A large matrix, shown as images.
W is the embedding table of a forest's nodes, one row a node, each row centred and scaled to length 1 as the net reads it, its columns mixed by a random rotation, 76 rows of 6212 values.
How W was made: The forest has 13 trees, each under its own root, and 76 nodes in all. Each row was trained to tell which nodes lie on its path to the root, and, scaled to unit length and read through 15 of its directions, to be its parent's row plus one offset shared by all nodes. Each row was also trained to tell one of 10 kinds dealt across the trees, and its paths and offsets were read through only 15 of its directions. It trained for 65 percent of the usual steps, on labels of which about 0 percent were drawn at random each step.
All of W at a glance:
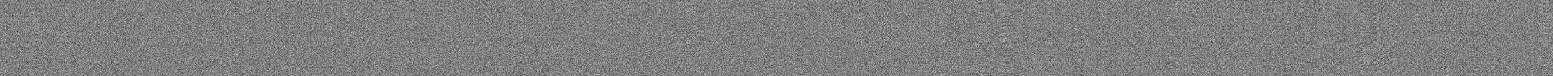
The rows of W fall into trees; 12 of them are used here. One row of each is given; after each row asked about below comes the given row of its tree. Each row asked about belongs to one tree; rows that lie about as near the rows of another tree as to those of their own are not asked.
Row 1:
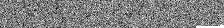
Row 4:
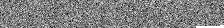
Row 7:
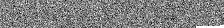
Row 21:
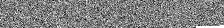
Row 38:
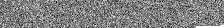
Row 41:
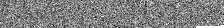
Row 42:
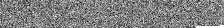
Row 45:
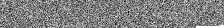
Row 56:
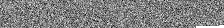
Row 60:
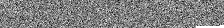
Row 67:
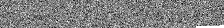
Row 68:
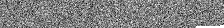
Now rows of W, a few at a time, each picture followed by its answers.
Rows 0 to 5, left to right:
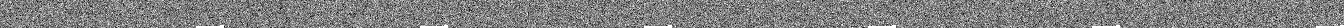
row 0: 68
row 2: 42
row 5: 56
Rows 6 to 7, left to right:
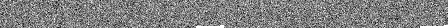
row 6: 45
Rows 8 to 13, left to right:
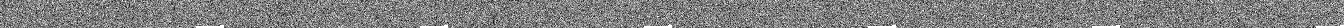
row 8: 41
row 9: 1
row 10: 1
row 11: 42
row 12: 7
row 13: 60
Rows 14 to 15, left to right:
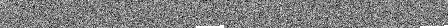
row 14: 60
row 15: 41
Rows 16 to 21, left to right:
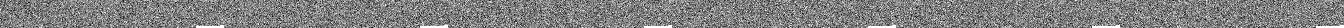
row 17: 67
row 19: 68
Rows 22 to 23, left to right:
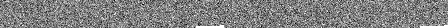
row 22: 21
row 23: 60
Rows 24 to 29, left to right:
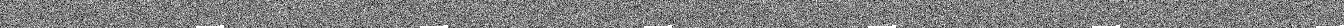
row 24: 56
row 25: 21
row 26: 38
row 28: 60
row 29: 38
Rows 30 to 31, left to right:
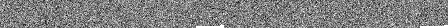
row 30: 1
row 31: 67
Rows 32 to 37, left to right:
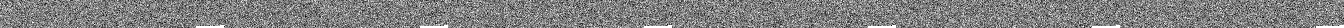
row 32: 56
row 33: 60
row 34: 41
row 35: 4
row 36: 68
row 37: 7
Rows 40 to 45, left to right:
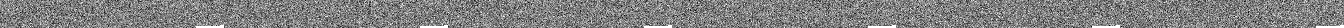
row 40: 60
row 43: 42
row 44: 56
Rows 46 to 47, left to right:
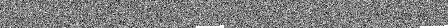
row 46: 38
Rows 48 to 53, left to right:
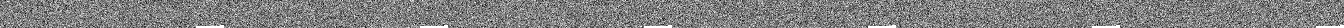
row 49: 41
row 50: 21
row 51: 56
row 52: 21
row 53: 1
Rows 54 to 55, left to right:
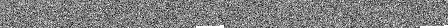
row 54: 7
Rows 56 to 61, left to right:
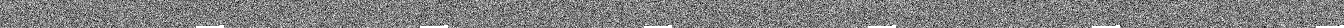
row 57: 67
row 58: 41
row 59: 60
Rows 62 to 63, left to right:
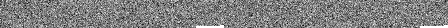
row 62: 21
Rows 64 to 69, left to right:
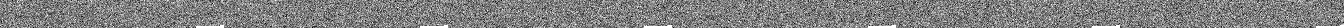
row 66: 21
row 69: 1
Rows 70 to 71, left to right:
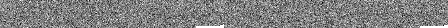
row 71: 4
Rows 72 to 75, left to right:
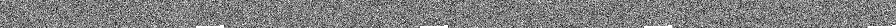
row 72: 45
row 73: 21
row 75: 42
